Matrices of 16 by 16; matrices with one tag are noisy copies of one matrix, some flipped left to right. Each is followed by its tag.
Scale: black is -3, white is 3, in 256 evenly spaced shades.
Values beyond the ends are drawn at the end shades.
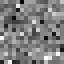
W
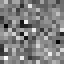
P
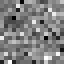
W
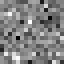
W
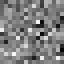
P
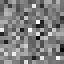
P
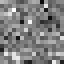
W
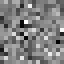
P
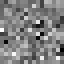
P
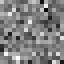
W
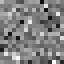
W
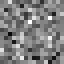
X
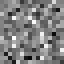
X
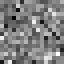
W
